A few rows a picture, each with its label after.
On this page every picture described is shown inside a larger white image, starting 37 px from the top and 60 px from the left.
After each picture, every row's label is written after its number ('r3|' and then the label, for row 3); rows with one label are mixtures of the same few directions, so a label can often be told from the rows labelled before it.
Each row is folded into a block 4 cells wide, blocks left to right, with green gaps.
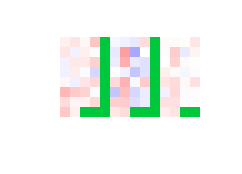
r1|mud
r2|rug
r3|rug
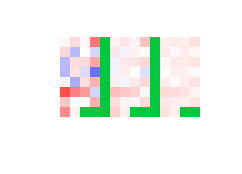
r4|mud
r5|mud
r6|mud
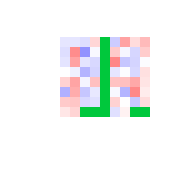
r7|rug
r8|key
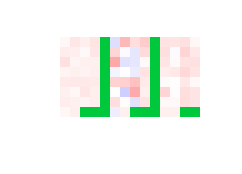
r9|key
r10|key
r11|rug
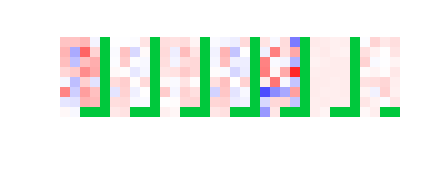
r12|rug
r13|rug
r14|rug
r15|rug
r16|mud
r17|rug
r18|key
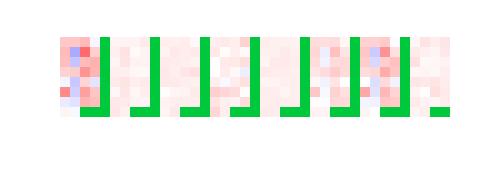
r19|rug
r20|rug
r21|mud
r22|mud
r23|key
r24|rug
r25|rug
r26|key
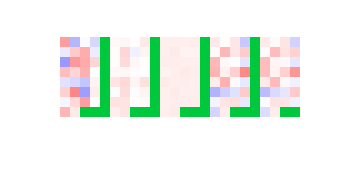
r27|key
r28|rug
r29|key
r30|mud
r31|mud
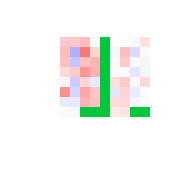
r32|rug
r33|rug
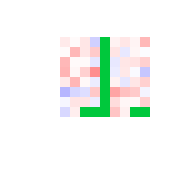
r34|mud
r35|mud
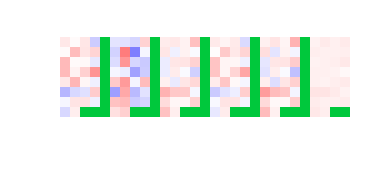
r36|mud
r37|rug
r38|mud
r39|mud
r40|mud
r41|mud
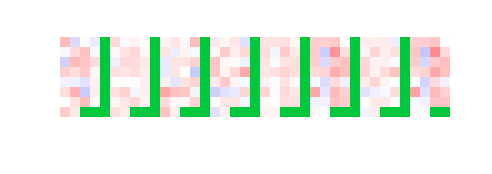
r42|key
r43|key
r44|mud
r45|mud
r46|rug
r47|rug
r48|mud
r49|rug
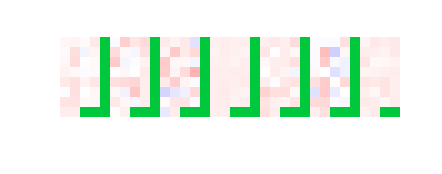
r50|rug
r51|key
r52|mud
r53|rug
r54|mud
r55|rug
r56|key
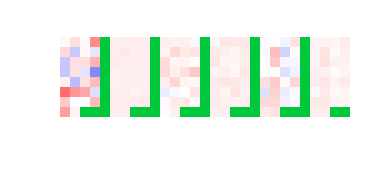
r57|mud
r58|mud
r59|mud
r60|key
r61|rug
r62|rug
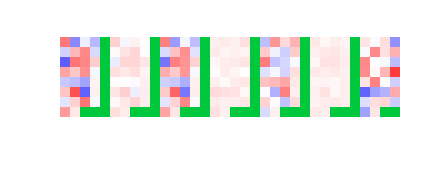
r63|key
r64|key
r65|key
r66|mud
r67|key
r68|key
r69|mud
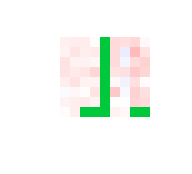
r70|mud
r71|rug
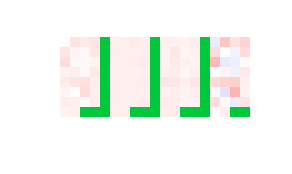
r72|key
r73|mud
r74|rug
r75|key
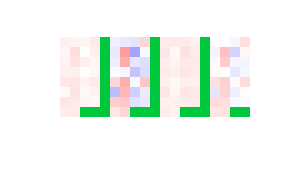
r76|rug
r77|rug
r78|rug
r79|rug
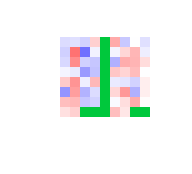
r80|rug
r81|key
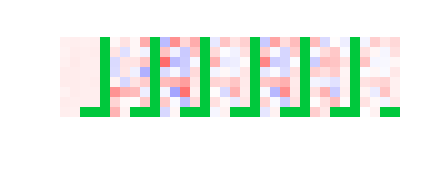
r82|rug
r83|mud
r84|key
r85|key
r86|key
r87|key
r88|key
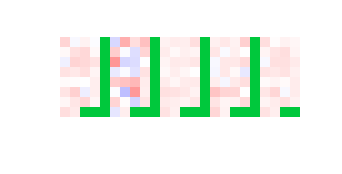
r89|key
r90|key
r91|mud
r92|mud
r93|key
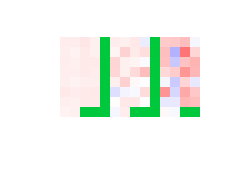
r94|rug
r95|mud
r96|rug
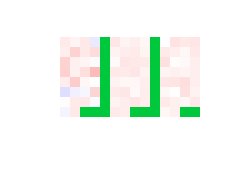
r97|mud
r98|key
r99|key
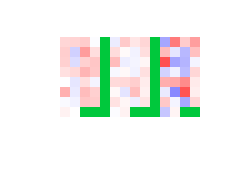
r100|rug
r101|key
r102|key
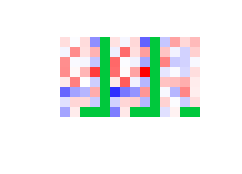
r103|mud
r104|mud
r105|key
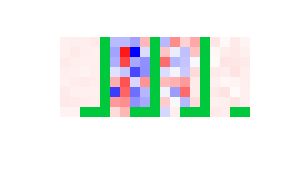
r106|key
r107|rug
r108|key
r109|key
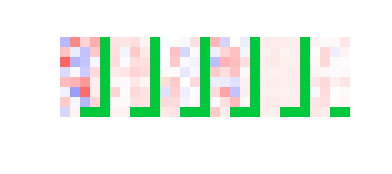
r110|key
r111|rug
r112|rug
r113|key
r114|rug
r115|rug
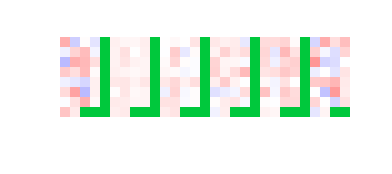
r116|key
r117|rug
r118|rug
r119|mud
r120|rug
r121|key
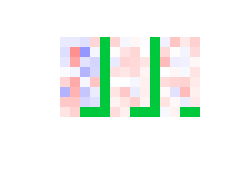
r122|rug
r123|key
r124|key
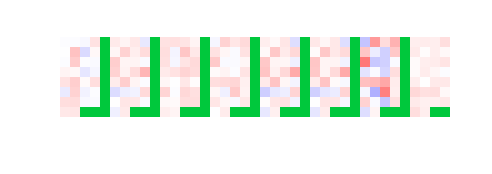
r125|rug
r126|mud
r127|rug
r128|key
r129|mud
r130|mud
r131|key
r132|mud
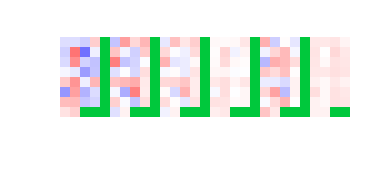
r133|rug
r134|key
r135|key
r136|rug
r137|key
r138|rug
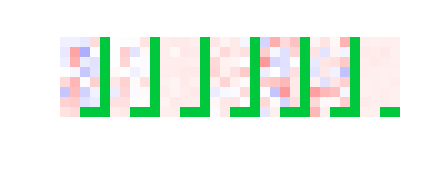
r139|rug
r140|rug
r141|rug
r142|mud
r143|key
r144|mud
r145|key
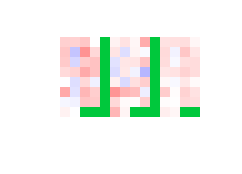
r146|rug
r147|mud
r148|rug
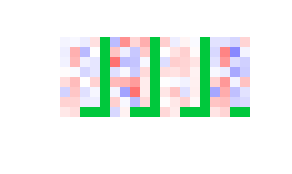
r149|rug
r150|key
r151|key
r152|rug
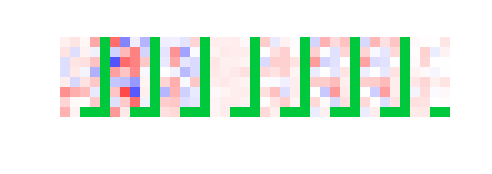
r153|mud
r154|key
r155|rug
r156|mud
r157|key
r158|key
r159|key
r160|rug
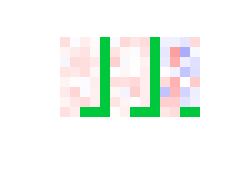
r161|key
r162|key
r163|rug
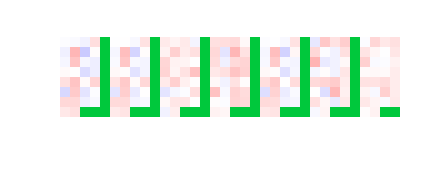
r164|rug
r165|rug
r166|mud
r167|rug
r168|rug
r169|key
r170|key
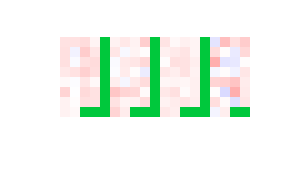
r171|rug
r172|mud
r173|key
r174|key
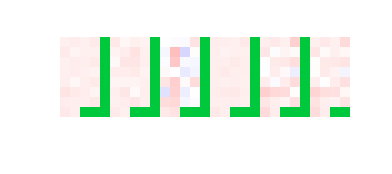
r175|mud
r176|key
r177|rug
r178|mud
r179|mud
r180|mud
